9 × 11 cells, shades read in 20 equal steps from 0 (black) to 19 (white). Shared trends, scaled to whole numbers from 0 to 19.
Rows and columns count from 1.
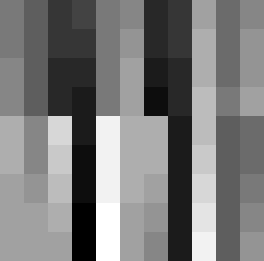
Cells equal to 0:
2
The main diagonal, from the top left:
9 7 3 2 18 13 12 2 18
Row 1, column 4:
5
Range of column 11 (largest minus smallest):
4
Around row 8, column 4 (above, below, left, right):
1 0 13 19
